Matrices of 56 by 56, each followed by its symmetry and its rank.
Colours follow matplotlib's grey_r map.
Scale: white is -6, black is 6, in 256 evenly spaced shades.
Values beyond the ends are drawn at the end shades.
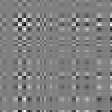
symmetric, rank one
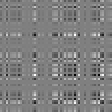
symmetric, rank one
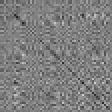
symmetric, rank five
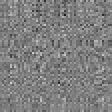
neither, rank five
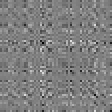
symmetric, rank three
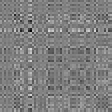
symmetric, rank three
